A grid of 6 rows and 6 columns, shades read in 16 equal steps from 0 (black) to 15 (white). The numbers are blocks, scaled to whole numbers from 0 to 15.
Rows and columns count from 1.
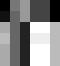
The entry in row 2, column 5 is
4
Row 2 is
1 6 9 4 4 0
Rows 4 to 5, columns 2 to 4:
6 2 14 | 6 2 15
